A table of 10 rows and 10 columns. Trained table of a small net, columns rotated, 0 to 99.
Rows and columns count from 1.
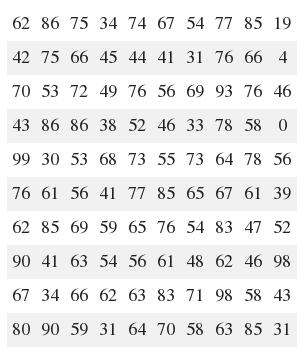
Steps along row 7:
up down down up up down up down up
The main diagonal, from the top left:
62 75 72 38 73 85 54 62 58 31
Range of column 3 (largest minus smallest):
33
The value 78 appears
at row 4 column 8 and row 5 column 9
